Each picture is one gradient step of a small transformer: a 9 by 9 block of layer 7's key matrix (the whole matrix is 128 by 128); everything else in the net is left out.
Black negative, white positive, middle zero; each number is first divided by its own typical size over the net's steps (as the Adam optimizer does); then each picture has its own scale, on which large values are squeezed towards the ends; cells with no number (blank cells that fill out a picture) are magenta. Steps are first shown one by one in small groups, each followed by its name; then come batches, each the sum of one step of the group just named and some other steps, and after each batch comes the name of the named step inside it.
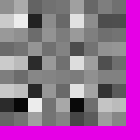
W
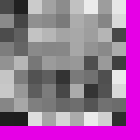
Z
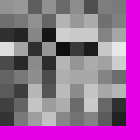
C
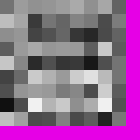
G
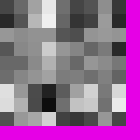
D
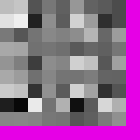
W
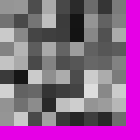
D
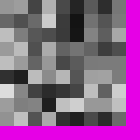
D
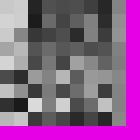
W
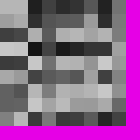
C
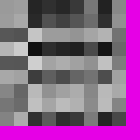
Z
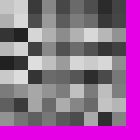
Z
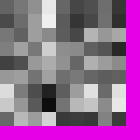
D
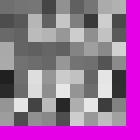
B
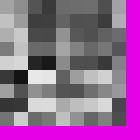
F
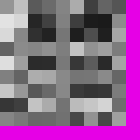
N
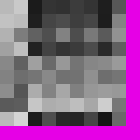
N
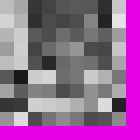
F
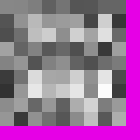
B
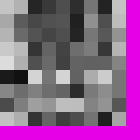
B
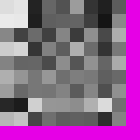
N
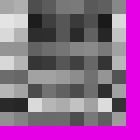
N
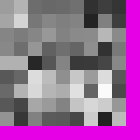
N
